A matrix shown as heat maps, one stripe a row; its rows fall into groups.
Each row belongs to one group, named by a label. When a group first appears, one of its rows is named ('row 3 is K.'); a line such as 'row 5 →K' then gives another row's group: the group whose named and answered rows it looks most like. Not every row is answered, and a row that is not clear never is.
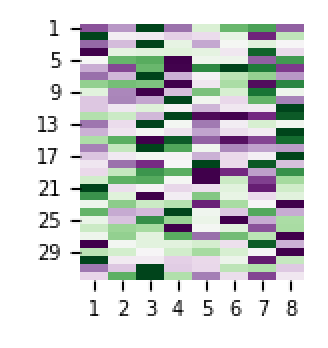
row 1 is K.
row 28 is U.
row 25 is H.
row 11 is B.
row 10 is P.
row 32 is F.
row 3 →K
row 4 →U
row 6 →K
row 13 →K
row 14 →B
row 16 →F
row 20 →F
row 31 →K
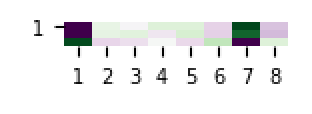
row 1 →U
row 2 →U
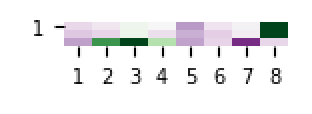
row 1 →B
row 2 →B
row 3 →F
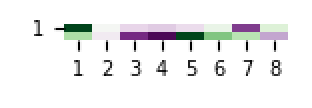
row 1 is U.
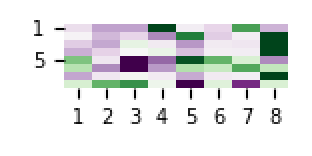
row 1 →P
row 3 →B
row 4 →B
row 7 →B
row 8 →F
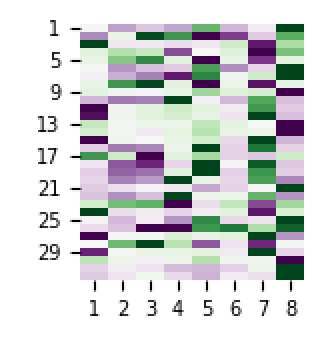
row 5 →F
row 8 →F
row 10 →P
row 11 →U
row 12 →U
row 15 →U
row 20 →P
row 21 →B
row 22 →P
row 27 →U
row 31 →B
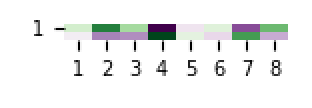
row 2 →P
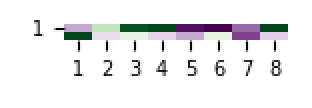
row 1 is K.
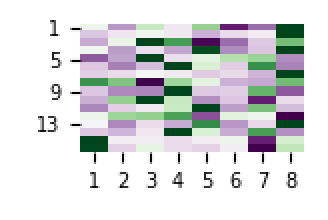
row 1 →H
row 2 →B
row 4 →H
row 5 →K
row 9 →P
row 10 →F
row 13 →H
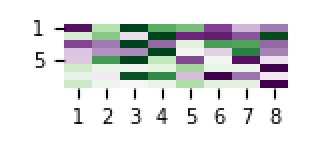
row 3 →K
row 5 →F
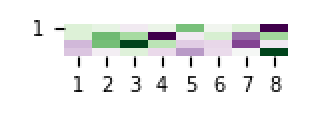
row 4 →B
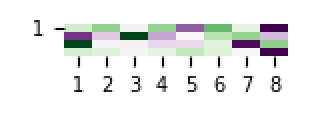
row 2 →K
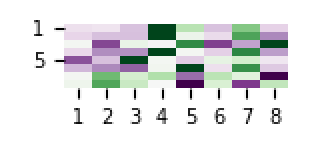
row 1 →P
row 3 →H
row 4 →P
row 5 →K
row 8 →F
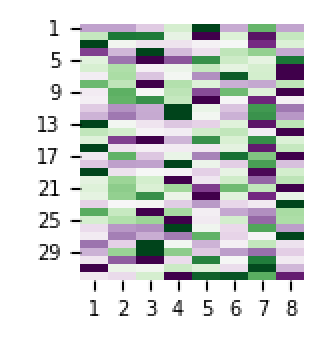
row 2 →F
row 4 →K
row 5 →H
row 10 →F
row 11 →P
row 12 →P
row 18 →P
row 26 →P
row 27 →H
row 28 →K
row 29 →F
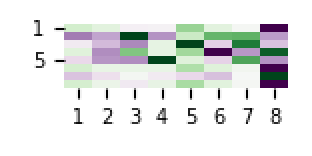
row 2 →K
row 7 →B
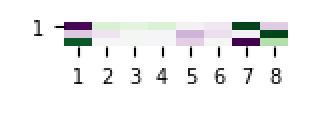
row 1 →U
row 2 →B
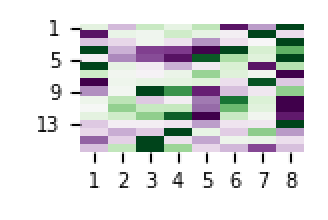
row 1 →H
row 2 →U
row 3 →B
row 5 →H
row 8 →U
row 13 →B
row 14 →P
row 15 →K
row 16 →F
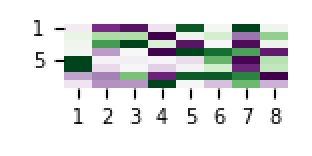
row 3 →F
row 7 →K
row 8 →P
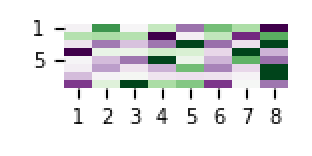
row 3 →H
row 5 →P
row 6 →H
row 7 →B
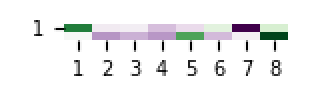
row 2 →H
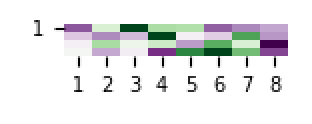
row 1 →F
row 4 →K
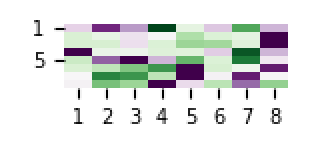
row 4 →U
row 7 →F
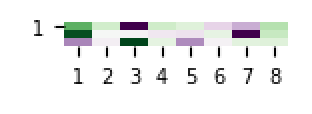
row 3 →K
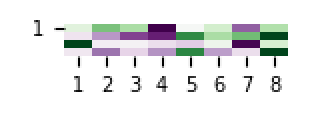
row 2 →H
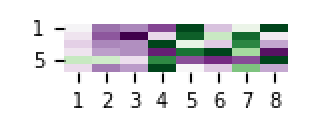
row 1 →H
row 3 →P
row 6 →P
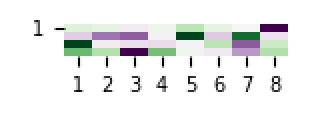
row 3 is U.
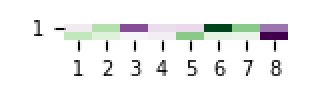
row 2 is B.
